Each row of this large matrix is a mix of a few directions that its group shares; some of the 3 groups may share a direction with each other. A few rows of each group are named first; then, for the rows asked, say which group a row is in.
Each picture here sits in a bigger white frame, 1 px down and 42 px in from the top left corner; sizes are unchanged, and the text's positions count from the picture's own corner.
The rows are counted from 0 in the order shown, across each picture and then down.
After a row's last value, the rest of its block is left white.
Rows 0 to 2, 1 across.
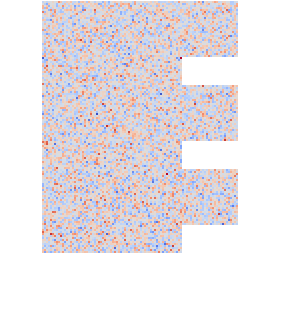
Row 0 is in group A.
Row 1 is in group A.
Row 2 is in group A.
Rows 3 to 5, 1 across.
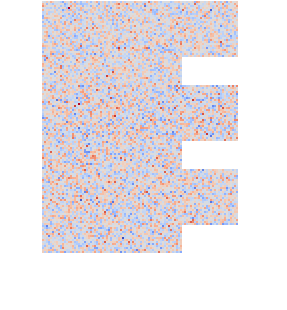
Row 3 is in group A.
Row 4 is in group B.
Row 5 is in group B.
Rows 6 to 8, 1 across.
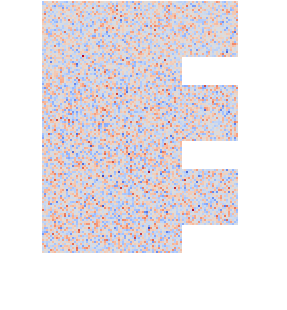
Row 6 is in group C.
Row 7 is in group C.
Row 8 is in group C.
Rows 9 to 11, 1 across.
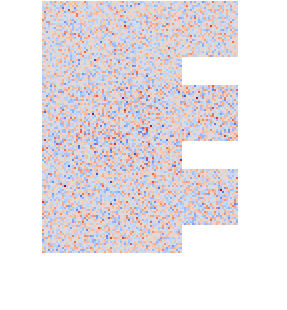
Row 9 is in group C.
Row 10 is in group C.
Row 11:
B
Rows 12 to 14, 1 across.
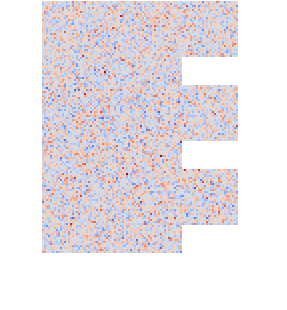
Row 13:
A
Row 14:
C
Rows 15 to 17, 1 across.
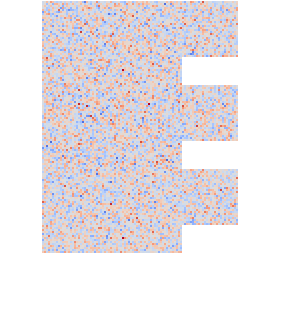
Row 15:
B
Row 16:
A
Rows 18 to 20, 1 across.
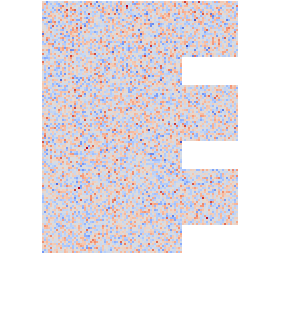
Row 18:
C
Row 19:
A
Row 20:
B
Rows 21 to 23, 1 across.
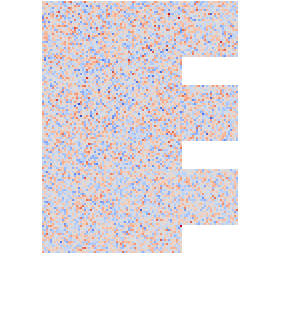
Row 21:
A
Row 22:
B
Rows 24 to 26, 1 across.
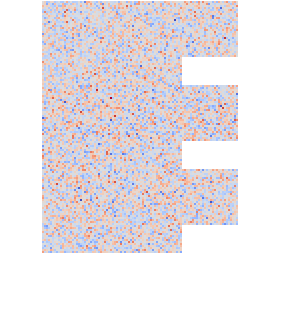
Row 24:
C
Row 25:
B
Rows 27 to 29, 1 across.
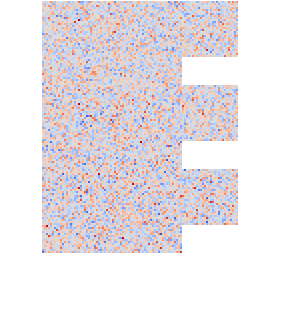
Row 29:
C
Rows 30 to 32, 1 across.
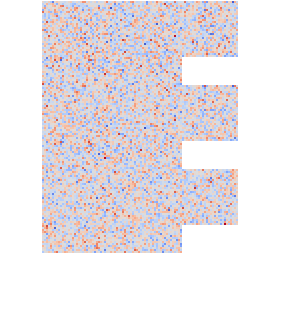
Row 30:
C
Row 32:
A
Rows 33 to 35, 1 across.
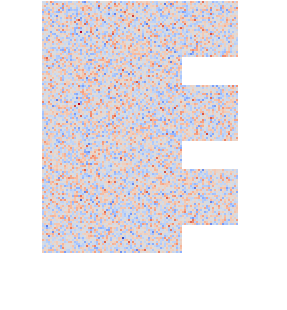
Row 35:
B
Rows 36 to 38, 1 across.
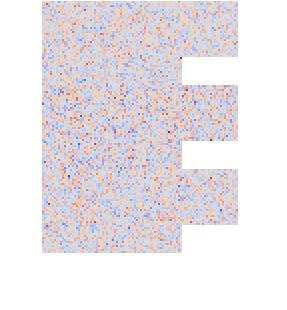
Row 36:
A
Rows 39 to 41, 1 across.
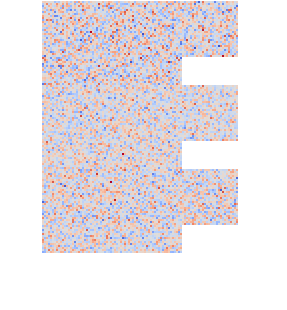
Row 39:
A
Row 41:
B
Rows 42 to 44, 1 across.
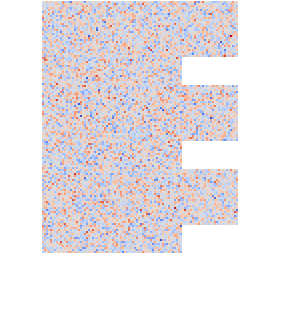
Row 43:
B
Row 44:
A
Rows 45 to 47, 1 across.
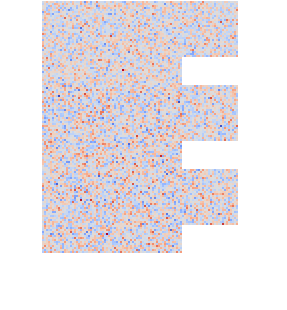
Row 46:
A
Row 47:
A
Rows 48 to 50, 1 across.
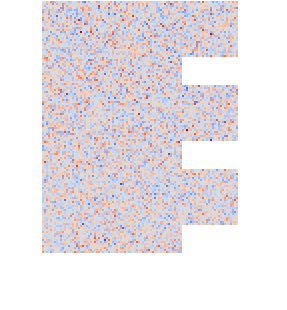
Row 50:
C
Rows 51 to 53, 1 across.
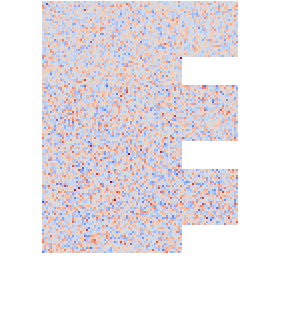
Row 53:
B
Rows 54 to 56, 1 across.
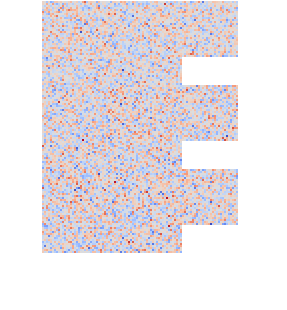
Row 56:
C
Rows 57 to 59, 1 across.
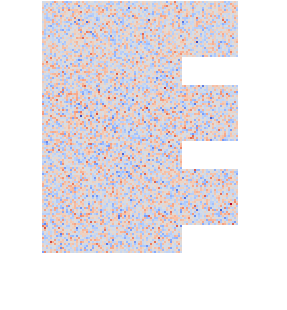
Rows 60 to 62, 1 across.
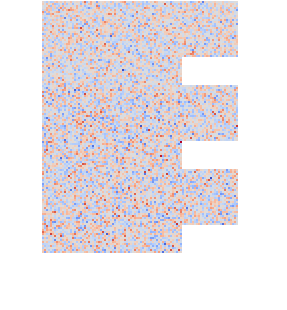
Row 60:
B
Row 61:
A
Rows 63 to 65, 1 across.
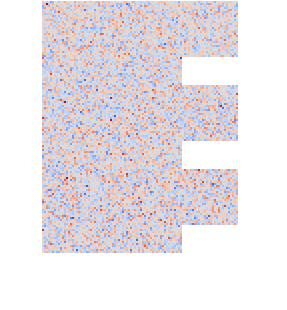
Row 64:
B
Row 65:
C
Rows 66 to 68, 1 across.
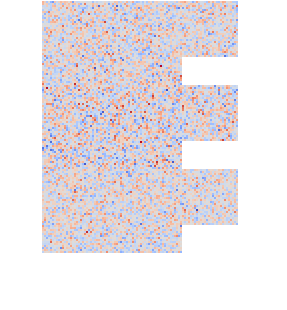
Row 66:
C
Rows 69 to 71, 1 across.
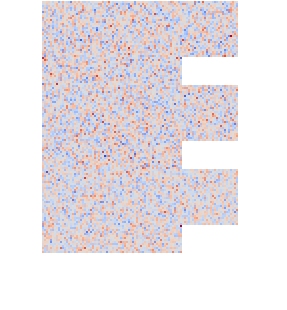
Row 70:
C
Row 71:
A
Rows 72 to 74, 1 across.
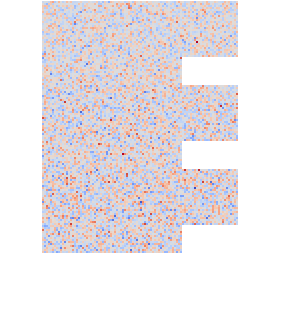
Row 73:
B
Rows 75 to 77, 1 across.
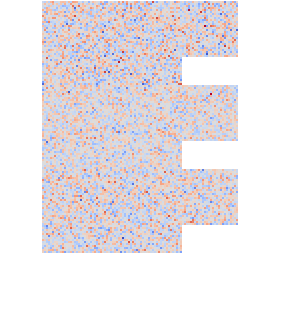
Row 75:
C
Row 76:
A
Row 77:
B
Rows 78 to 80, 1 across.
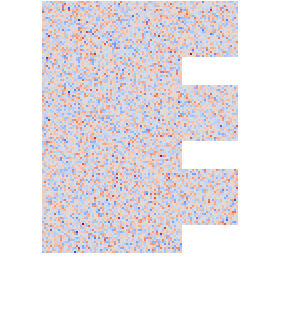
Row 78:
A
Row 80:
C
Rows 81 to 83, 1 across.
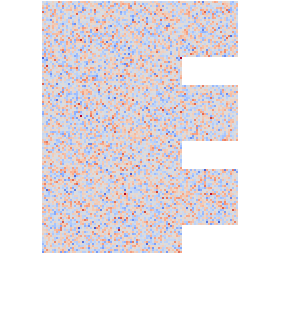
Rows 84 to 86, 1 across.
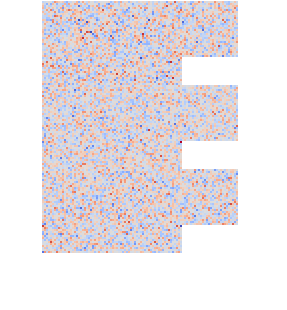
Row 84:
A
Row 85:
A
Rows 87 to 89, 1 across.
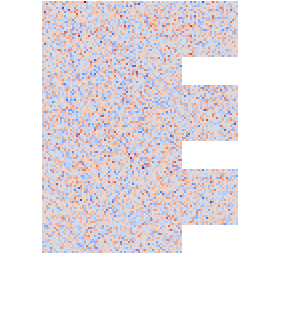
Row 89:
B
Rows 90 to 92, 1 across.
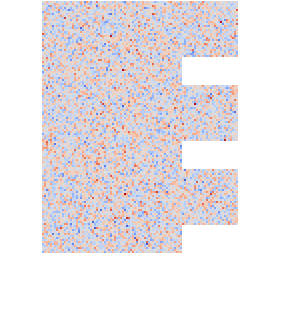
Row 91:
A
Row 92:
C
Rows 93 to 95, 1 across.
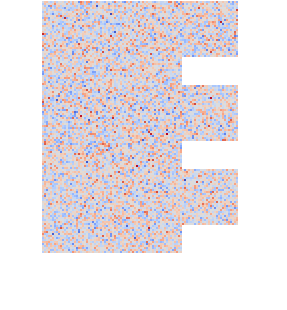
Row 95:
C
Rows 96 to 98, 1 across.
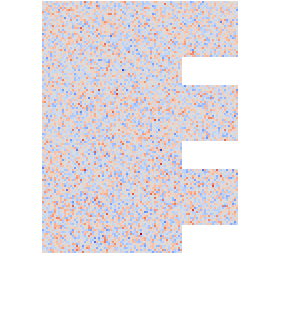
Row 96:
B
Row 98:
C
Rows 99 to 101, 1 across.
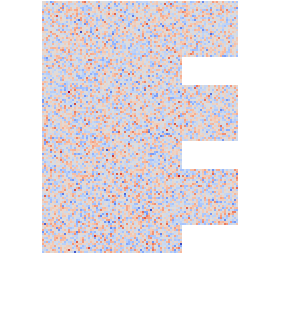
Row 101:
C
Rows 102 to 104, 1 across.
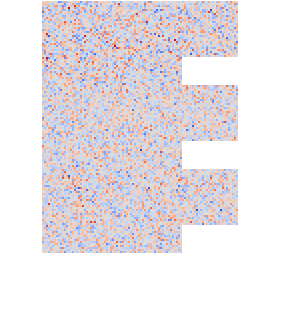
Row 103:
C
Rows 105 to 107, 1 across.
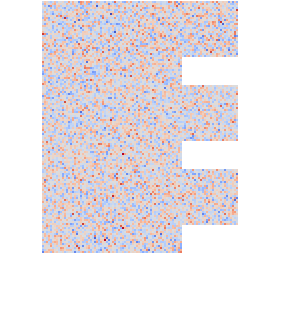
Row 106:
B
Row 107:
C
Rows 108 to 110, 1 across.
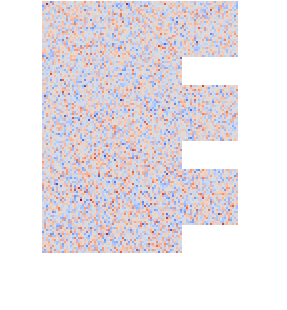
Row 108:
A
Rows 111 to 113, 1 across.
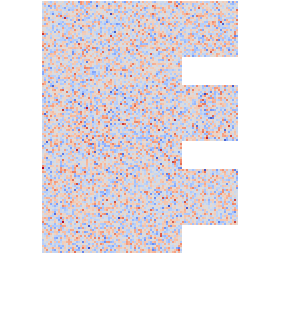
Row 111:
B
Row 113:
C
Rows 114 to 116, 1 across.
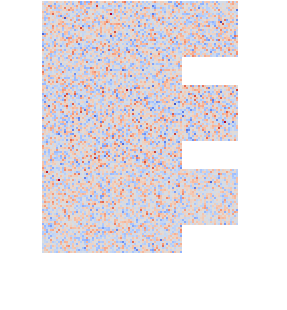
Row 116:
A
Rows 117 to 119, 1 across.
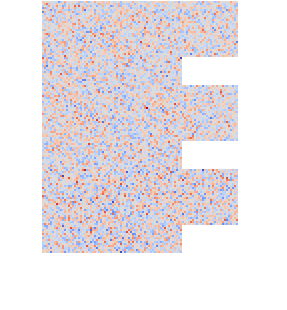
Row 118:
C
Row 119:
C
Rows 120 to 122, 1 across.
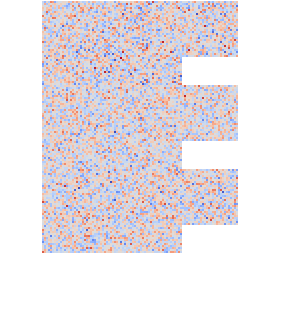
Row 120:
C
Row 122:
B
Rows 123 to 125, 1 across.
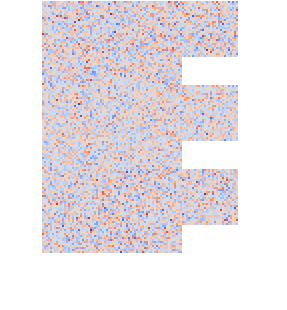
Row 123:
B
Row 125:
C
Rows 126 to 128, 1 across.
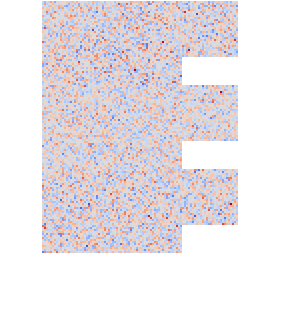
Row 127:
C
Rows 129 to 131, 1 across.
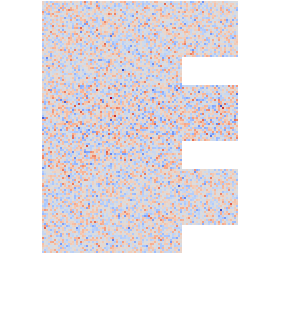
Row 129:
B
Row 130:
B
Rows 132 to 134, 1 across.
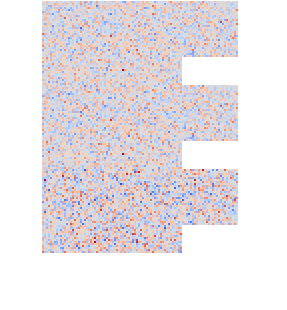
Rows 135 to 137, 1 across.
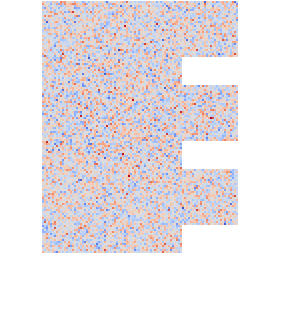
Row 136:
C
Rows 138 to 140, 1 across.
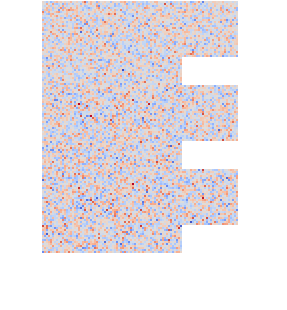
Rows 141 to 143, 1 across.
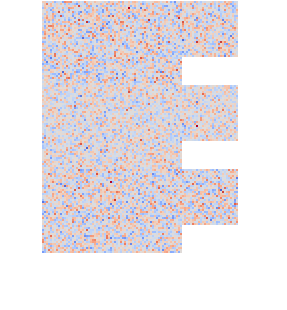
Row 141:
A
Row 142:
A
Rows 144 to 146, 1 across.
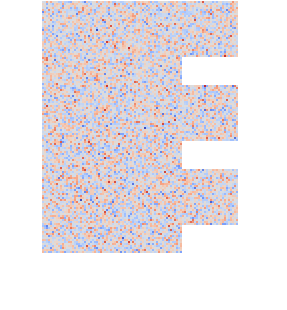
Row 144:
A
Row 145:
C
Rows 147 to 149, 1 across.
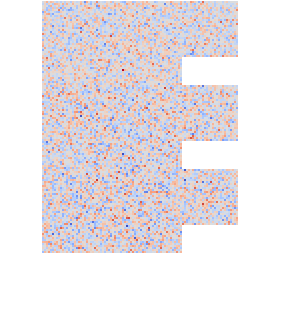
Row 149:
C
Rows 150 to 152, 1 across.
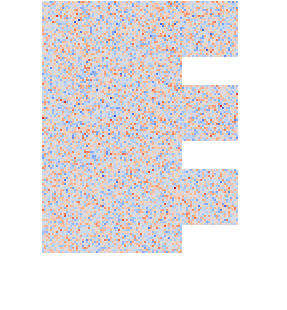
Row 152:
C
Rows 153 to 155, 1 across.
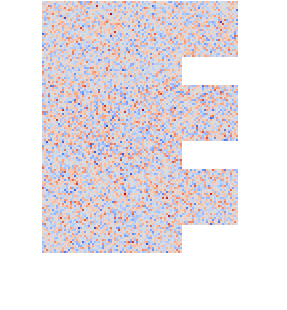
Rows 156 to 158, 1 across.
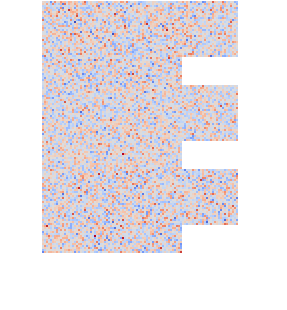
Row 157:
B
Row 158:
C
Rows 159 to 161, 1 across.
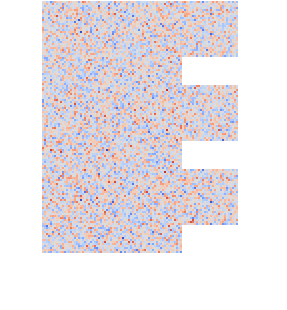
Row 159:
B
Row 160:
A
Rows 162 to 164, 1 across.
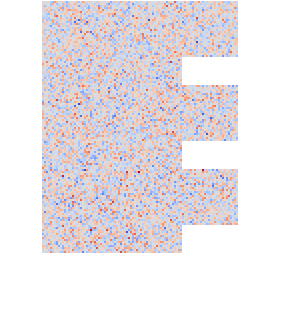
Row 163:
B
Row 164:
C
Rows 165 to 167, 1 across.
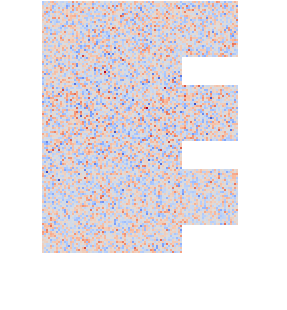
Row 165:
C
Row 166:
C
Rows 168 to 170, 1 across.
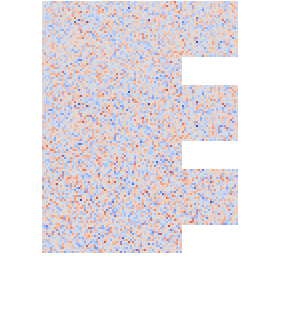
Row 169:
A
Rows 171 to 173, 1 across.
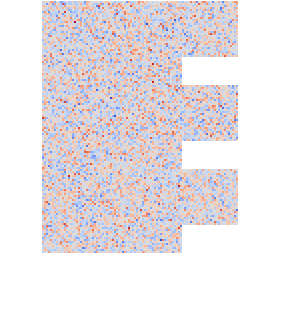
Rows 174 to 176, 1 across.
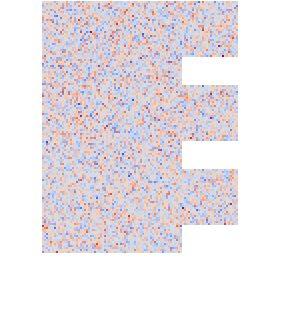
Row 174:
A
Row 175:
A
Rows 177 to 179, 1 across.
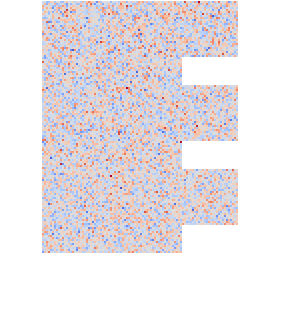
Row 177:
C
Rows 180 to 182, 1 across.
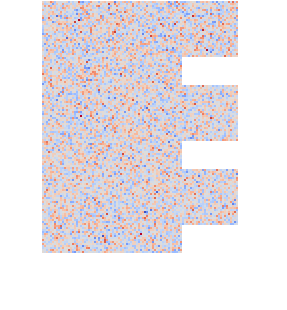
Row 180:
B
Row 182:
C
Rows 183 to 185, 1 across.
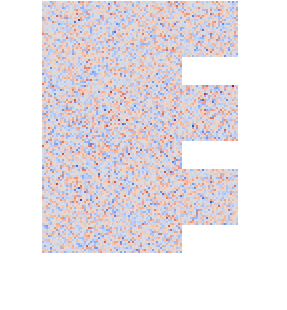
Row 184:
C
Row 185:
B
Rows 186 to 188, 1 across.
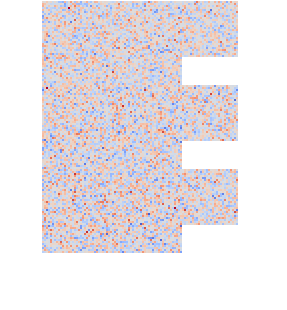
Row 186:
A
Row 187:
A
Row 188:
A
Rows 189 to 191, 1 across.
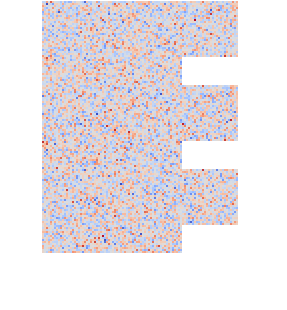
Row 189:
A
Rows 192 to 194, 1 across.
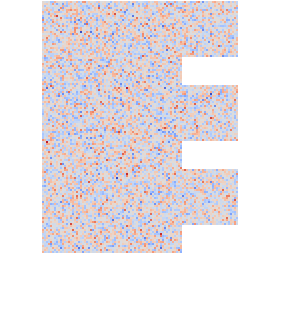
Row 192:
A
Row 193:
A
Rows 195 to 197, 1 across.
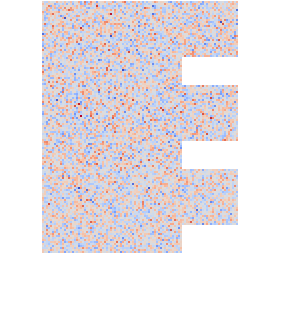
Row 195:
B
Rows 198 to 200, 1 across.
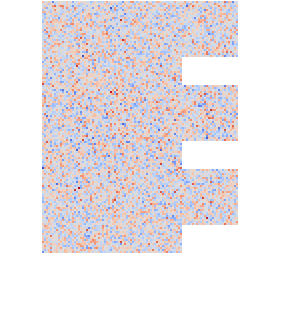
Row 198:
C
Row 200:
B
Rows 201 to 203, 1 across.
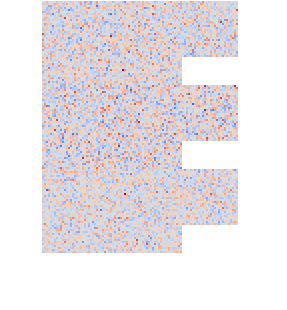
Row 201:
B
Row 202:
C
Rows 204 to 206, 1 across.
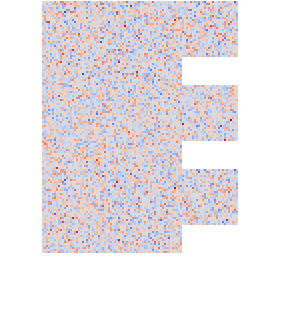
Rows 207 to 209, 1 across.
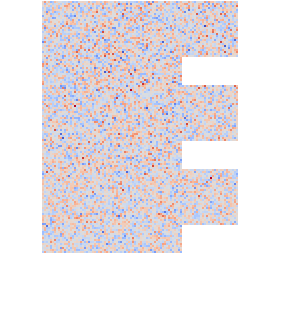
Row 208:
C
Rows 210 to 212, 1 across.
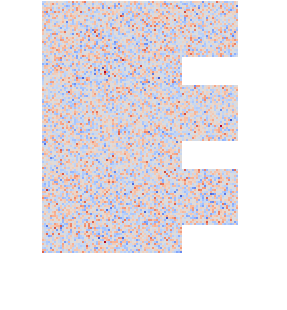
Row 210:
C
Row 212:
C
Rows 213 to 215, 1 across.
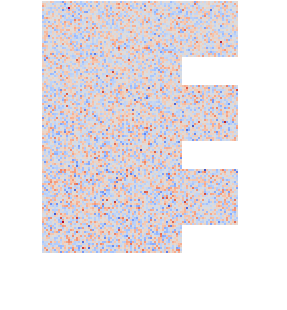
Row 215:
C
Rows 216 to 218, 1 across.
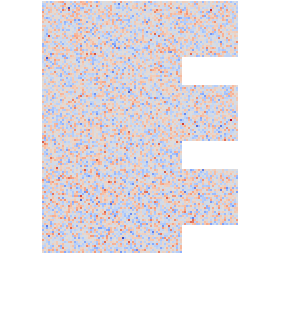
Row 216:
A
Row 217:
A
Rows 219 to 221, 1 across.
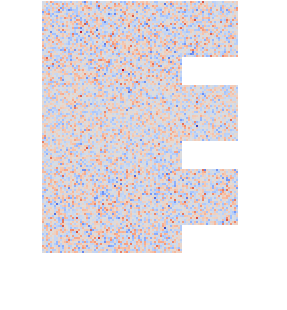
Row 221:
C
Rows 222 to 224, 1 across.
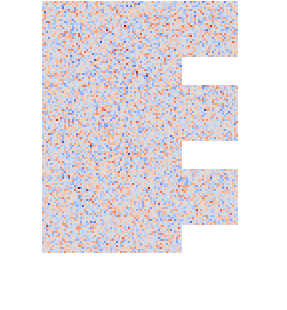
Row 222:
C
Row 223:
C
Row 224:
A
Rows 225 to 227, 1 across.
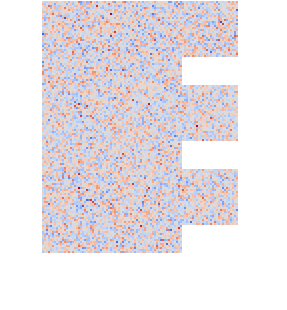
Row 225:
B
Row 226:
A
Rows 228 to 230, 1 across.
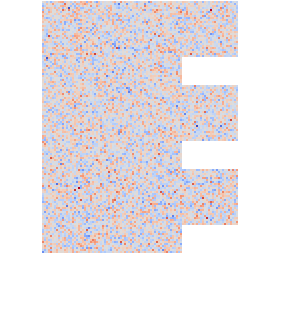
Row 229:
A
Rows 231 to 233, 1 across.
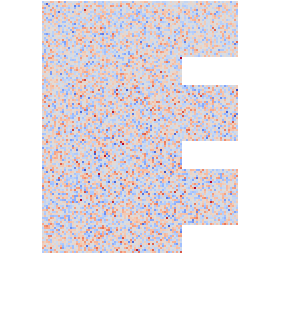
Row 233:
A
